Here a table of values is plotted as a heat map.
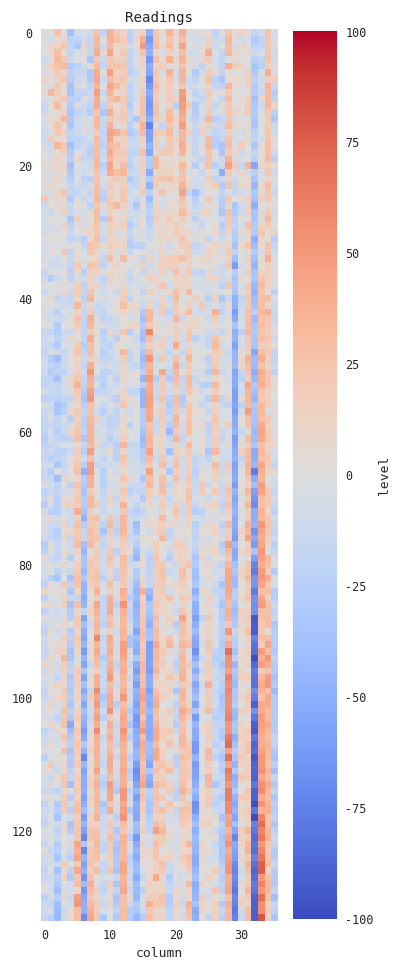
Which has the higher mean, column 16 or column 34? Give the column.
34
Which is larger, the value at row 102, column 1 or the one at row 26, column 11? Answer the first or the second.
the second
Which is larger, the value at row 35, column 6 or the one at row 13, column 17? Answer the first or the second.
the second
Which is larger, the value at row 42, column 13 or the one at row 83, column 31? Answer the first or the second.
the second
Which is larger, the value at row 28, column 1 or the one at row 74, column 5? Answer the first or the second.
the second
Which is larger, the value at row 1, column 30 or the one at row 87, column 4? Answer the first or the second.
the first
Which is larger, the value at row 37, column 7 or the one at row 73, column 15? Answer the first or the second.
the first
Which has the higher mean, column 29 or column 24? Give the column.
24
